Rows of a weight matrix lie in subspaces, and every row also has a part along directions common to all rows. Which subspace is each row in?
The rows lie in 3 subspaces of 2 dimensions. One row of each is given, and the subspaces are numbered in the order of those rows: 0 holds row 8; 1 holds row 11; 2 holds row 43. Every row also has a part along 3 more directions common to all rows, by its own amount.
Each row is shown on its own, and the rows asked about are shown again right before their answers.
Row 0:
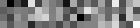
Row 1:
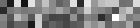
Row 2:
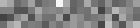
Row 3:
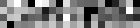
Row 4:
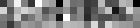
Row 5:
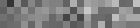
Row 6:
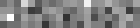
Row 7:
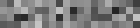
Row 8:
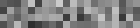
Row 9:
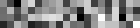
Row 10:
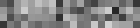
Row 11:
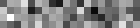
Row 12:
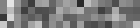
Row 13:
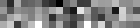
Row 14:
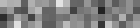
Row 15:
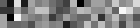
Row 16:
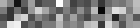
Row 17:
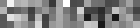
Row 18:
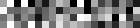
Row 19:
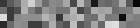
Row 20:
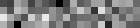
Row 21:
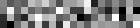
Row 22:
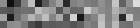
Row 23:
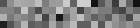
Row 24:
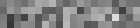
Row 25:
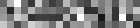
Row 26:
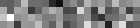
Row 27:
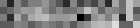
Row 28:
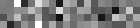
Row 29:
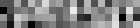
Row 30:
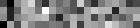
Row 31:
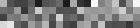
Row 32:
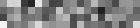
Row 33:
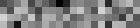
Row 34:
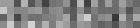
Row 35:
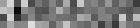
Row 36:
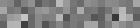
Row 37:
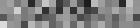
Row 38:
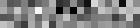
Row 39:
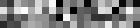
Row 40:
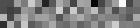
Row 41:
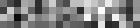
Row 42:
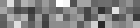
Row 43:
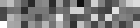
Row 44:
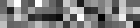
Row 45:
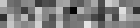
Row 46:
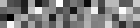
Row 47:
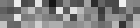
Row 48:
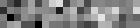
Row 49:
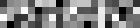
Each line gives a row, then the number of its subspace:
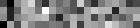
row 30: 2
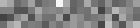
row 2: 1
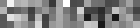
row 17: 1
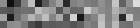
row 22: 0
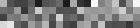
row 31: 2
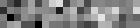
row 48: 1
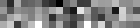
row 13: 1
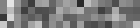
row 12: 2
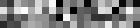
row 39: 2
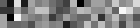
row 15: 0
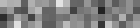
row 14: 1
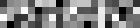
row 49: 1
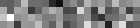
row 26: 1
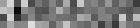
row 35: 0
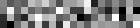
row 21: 0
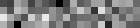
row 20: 1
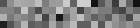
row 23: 2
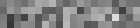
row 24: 1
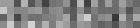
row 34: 0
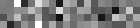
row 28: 0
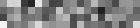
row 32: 2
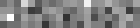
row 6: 1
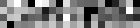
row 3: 2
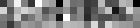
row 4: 2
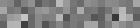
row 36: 1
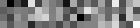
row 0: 0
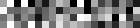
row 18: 0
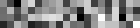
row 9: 0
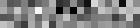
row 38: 2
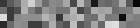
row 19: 2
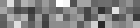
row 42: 1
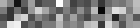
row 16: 1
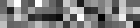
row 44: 0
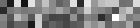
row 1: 0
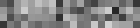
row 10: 2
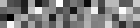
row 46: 1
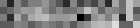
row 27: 0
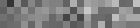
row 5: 0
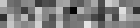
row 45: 1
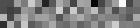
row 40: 2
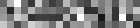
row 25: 0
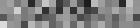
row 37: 2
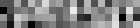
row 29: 0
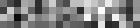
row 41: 1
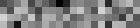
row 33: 1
